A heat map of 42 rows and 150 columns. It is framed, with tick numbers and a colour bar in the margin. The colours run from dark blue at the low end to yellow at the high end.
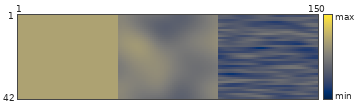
It is made of 1 by 3 panels. Panel 1,1: high, flat. Panel 1,2: middling, smooth. Panel 1,3: low, streaked across.
